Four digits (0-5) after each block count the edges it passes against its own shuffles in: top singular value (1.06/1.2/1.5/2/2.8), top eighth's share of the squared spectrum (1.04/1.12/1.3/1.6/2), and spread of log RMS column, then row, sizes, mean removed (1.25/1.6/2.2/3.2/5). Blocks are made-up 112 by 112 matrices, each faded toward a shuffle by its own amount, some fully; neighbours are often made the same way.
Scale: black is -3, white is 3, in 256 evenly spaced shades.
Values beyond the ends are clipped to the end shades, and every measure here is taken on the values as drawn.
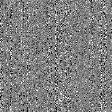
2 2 4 0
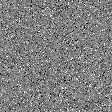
0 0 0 0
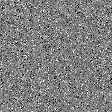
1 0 1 0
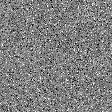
0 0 0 0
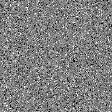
1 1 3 0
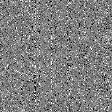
1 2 3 0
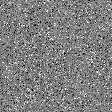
0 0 0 0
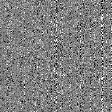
2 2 4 0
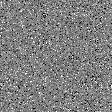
0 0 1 0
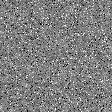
0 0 0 0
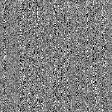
1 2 4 0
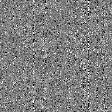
2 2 3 0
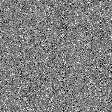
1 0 2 0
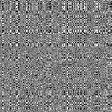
5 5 4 4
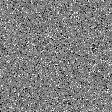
3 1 0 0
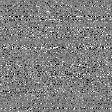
2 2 0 4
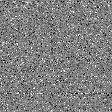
1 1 0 2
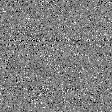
1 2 0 3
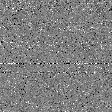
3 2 0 2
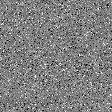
0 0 0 2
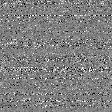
2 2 0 4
